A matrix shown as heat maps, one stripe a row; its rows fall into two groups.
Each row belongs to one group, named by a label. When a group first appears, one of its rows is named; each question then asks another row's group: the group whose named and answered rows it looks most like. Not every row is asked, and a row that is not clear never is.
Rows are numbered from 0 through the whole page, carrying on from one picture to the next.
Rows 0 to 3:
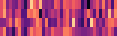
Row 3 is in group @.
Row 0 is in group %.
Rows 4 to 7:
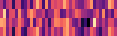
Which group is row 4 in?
@
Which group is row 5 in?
%
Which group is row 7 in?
@
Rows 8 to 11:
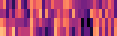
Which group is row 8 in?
@
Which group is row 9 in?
@
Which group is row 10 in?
%
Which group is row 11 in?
%
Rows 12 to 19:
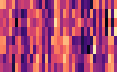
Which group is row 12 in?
%
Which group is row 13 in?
%
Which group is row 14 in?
%
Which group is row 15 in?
%
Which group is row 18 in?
@
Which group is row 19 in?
@
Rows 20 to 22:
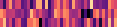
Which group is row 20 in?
@
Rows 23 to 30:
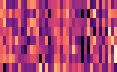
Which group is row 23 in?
%
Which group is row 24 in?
@
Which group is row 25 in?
%
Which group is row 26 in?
%
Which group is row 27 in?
@
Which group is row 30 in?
@
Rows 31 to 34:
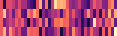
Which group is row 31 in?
@
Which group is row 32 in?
%
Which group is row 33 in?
@
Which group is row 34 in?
%
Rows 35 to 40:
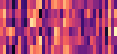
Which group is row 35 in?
@
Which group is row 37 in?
%
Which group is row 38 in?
%
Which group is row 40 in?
@
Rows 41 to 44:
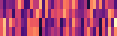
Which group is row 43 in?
%
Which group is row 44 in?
%
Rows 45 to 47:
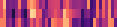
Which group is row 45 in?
%
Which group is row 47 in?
@
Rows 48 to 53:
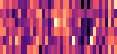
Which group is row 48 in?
%
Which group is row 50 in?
%
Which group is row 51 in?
@
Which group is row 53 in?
%
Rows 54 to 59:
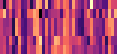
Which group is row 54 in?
@
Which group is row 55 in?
%
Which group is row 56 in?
@
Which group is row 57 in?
@
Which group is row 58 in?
@
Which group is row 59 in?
@
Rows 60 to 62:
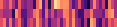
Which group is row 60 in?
@
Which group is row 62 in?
@
